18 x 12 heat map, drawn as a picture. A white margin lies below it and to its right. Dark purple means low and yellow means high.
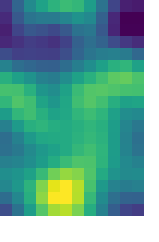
Ninth with the highest average: bottom middle. Grain: blotchy. Stripes: none.
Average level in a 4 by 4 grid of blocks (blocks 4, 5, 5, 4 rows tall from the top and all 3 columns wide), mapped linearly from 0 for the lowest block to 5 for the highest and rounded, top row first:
1220
3233
3342
3542
